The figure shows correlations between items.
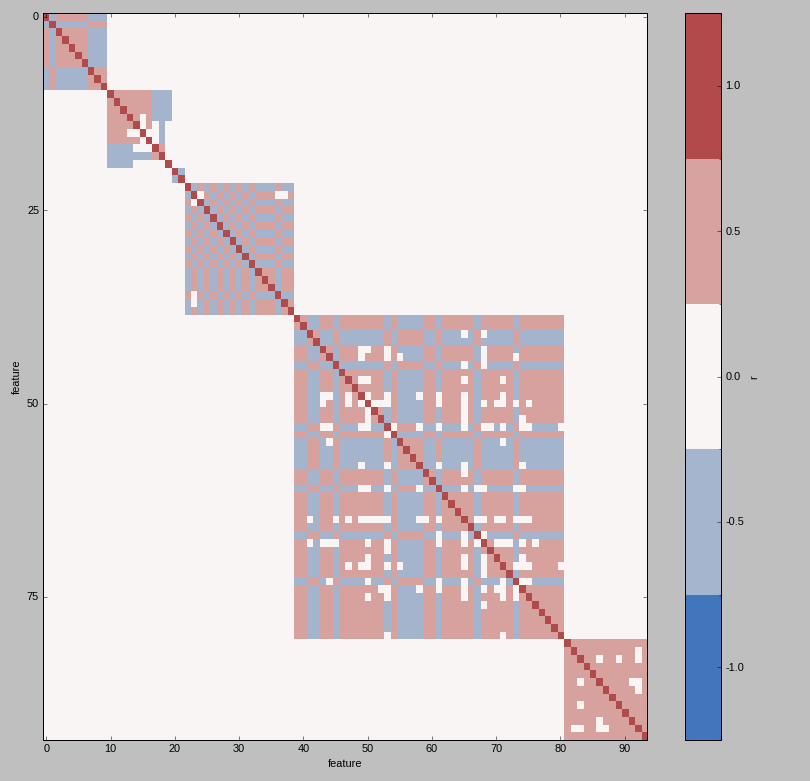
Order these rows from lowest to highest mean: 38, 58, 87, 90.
58, 38, 87, 90
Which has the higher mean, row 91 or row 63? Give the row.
63
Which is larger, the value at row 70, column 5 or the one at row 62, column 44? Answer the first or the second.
the second
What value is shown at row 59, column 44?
0.5
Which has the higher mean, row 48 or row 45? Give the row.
48
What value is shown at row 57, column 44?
-0.5
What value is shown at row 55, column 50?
-0.5
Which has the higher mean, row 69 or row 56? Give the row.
69
